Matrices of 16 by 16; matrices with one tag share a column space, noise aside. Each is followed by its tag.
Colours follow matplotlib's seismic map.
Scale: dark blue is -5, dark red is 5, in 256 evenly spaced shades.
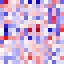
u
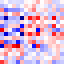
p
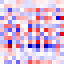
p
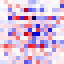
p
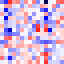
u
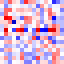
u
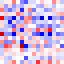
p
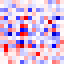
p
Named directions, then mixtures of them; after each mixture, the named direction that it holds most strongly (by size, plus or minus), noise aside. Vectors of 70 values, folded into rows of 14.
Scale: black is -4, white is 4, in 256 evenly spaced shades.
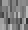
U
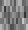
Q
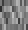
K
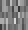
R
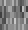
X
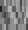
K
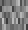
K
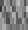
K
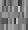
R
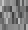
K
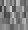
Q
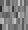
R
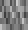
Q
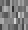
R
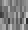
U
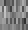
X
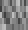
K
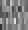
R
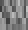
K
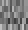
U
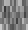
Q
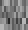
U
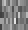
R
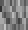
K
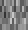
X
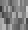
U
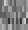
U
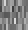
R
